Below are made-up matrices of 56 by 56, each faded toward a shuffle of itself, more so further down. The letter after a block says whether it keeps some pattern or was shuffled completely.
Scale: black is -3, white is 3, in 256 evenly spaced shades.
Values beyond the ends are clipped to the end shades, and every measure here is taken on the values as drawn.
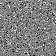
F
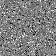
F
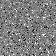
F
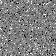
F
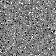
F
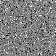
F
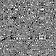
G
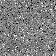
F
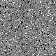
F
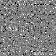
G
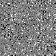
G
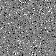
F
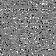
G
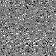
G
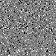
G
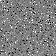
F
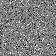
F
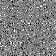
G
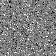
F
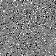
G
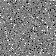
F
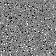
F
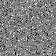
F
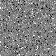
F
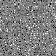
G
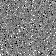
F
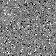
F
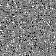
G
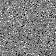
F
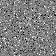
F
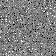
F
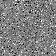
F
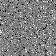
G
